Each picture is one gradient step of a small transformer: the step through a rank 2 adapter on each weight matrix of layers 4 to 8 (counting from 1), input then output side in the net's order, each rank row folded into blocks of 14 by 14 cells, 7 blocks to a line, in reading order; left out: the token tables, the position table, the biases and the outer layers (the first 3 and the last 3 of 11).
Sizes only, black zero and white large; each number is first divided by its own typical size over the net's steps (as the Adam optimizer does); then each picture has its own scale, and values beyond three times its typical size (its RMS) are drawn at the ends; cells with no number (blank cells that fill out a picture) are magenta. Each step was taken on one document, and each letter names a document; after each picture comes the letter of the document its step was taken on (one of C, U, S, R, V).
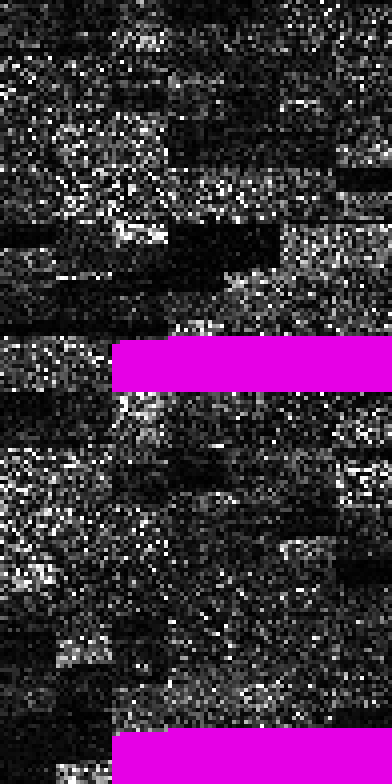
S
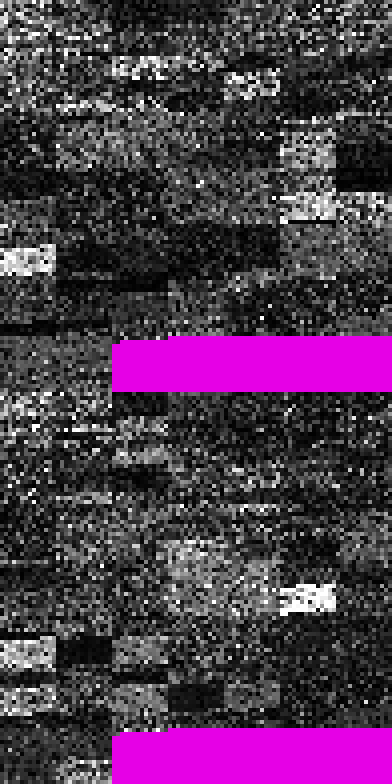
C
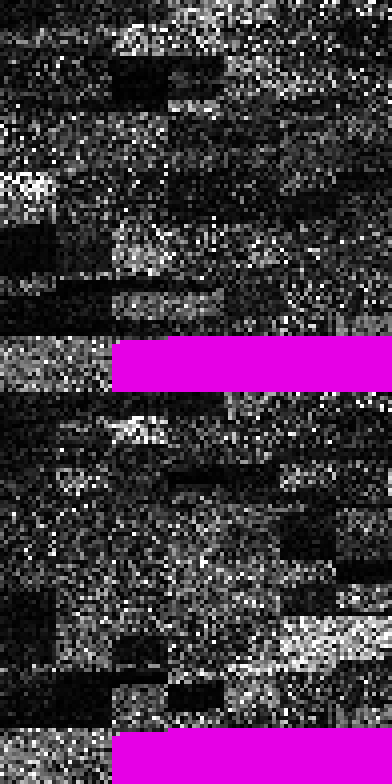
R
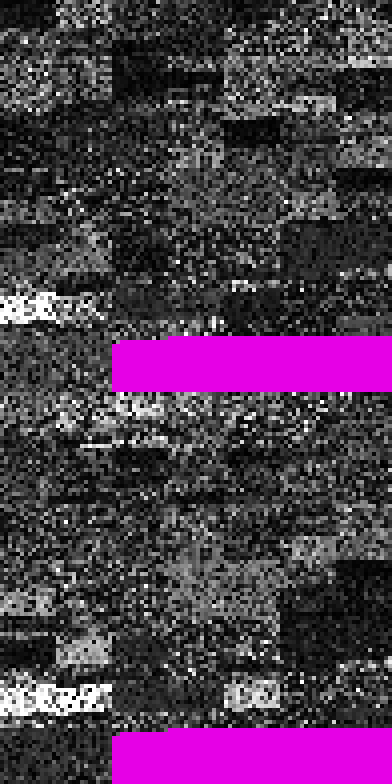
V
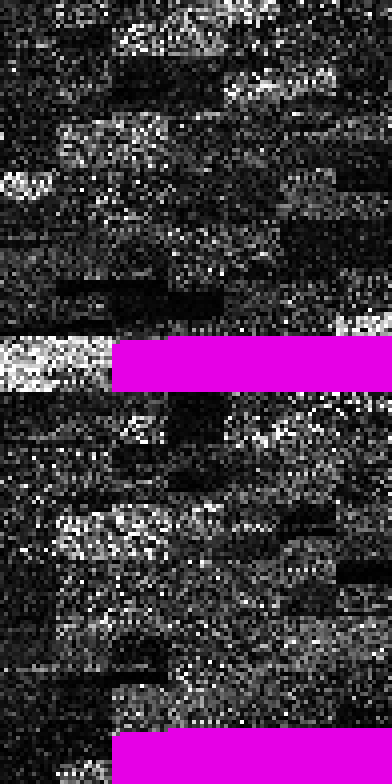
R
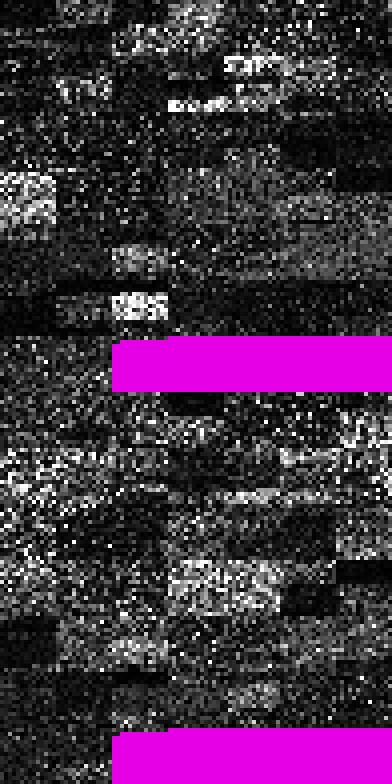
R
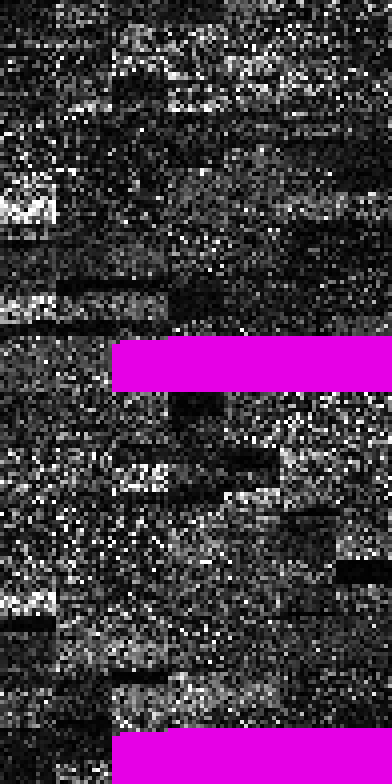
R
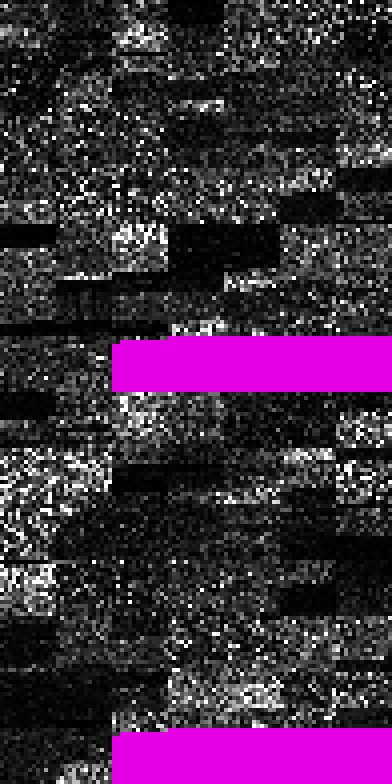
S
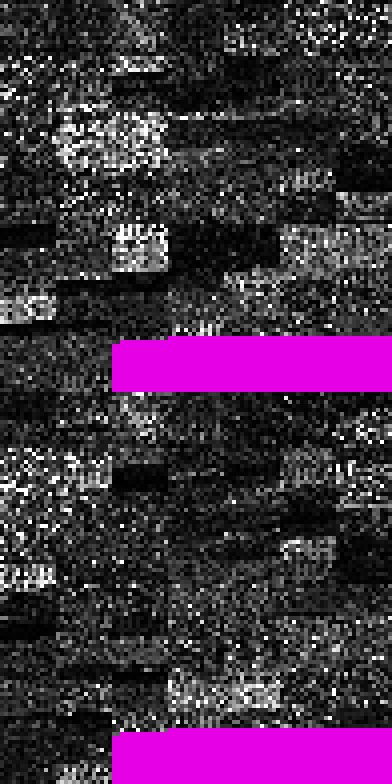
S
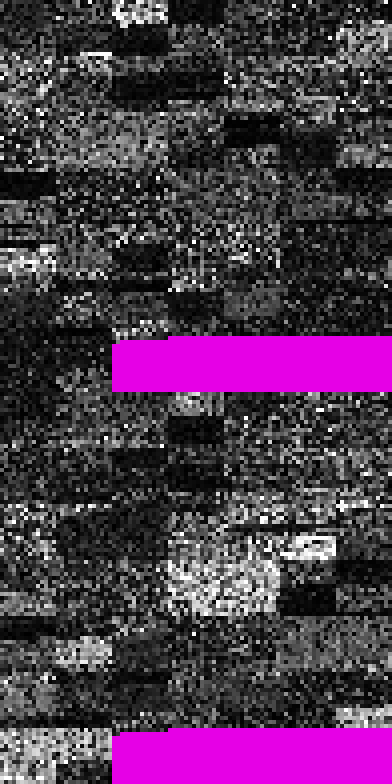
V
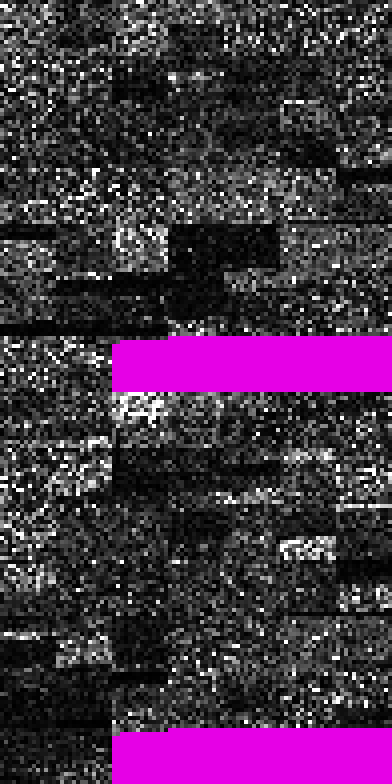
S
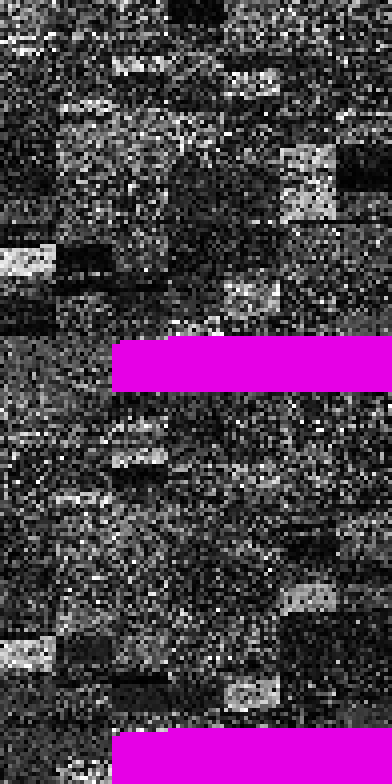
C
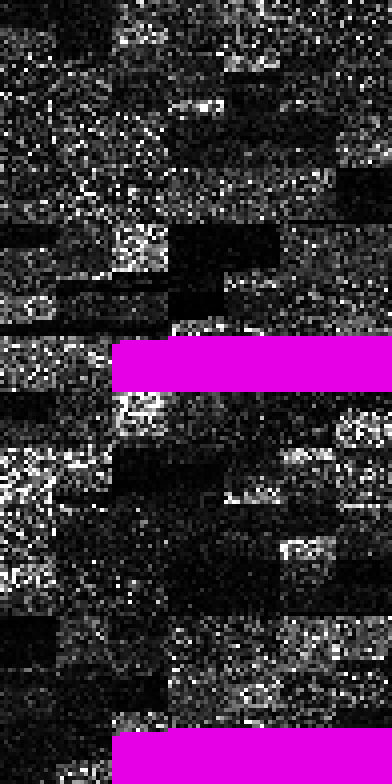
S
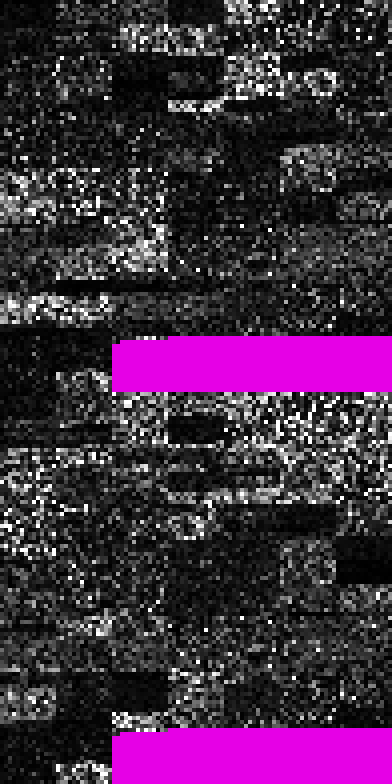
R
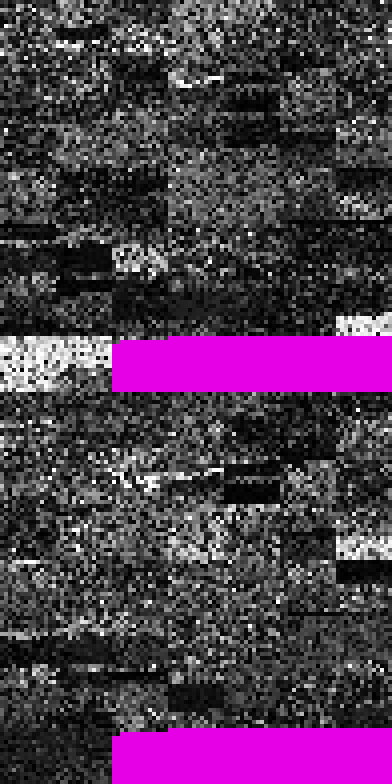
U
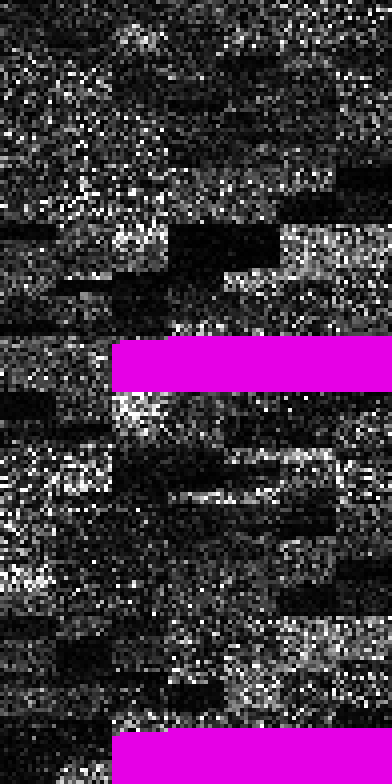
S
